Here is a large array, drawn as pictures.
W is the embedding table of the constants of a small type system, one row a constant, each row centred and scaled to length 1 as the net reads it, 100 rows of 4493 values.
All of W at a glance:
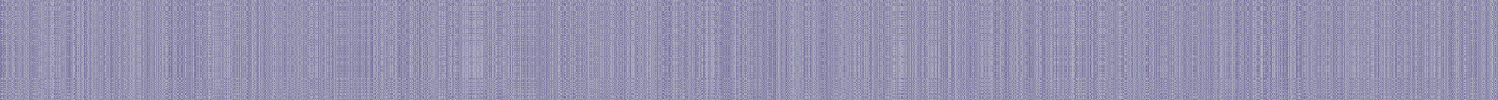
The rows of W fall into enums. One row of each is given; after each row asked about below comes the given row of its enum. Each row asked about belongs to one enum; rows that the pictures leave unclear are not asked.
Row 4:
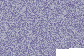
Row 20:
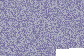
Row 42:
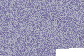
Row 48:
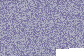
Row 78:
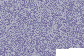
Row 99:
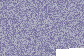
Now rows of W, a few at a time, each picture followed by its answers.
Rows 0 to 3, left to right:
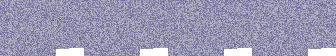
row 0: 42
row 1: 20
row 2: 48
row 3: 4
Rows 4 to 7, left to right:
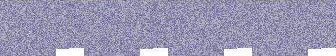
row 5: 78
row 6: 99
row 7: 48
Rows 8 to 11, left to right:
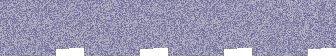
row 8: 99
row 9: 48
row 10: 99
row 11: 78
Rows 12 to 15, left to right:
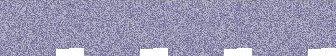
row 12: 4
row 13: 20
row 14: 78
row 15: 20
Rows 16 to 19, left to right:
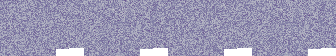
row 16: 48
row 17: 78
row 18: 99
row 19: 78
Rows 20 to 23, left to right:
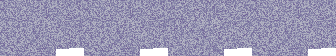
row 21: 20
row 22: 99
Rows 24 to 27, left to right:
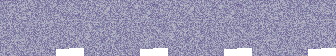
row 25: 4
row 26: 4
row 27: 48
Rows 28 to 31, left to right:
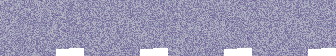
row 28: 78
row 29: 20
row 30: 42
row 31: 20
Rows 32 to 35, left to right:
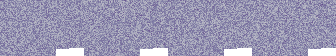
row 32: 20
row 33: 78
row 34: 99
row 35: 4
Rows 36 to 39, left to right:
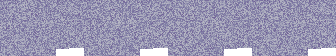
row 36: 48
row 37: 99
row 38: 20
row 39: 48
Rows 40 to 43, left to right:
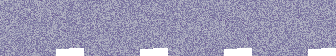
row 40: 78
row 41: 48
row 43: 20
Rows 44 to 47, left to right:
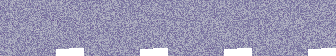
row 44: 42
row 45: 48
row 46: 20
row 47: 99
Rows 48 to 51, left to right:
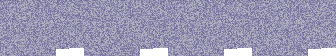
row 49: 20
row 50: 48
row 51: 99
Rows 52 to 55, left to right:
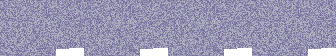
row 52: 20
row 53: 99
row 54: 99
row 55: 20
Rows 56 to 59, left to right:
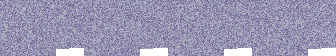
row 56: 4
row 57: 42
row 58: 48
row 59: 99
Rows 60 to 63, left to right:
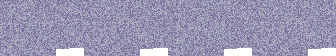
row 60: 48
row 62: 42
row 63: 20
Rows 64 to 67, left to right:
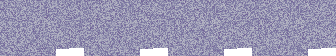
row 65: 48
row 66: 99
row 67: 99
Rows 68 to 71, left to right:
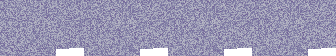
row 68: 20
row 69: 99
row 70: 99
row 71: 99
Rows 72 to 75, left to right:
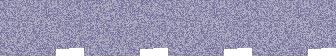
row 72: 20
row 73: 48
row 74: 20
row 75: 20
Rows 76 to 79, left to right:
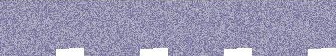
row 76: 99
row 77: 20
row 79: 42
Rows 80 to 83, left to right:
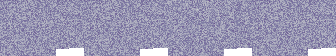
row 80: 48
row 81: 48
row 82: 78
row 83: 48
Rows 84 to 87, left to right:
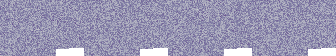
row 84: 42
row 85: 48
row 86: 78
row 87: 48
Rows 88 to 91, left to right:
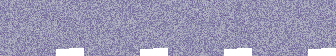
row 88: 42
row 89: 99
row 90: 78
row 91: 20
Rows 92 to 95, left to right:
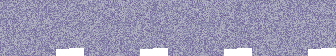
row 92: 99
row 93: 78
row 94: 78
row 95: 48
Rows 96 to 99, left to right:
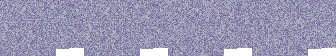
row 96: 4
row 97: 4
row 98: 78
